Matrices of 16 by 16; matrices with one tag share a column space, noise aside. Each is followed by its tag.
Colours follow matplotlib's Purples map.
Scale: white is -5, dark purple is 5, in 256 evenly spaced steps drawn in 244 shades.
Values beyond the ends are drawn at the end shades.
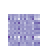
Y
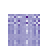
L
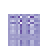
L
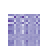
L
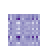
Y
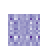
Y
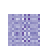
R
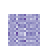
R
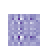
Y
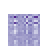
L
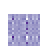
Y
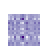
Y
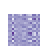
R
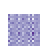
R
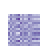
R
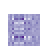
Y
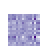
Y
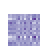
Y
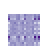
Y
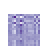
L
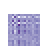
L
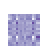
Y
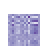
L
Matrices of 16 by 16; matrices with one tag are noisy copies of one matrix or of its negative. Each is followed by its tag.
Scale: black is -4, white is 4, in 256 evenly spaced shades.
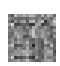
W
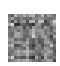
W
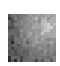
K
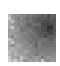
K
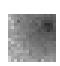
K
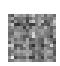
W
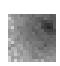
K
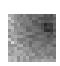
K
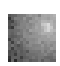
K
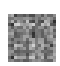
W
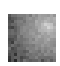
K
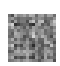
W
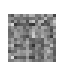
W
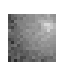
K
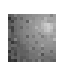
K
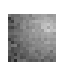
K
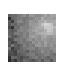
K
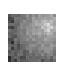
K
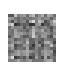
W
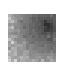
K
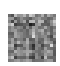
W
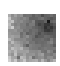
K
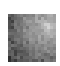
K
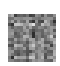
W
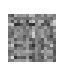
W
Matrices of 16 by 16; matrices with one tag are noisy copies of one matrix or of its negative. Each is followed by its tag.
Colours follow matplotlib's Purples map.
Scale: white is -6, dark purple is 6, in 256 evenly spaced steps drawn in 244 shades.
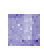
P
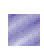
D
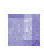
P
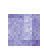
P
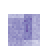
P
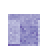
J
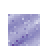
D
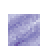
D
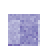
J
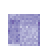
J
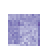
J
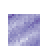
D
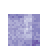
P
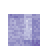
P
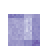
P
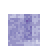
P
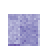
J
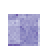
J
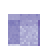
J
